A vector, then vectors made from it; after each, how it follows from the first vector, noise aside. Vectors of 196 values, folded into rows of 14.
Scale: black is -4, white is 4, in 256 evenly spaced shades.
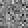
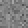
shrunk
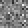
negated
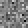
sign-scrambled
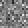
negated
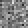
sign-scrambled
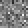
negated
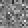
negated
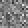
negated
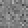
shrunk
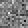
sign-scrambled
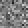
negated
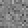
shrunk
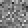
sign-scrambled
